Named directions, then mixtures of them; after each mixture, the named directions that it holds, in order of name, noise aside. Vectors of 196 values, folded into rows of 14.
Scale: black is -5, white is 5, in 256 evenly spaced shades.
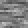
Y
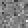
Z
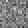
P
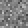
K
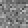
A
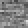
Y, Z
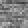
A, Y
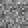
A, K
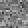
K, Y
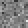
Z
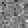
Z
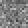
A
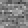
K, Y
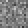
P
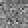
A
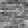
Y, Z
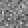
K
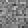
P, Y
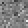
A, Z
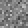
K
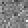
A, Z
